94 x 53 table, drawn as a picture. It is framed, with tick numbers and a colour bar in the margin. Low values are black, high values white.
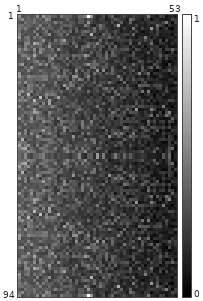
Mirror symmetry: top to bottom. Grain: fine. Average level on the scale: 30%. Odd rows or columns: none. Slope: up to the left. Stripes: none.
